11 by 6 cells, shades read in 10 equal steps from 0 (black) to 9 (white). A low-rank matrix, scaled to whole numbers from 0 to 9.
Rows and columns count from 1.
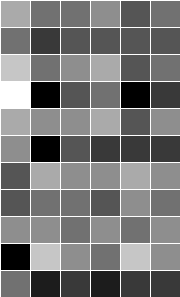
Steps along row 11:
down up down up same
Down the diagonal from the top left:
6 2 5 4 3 2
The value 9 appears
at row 4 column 1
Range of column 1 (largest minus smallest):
9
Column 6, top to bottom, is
4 3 4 2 5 2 5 4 5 5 2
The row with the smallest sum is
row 11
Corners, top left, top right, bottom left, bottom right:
6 4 4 2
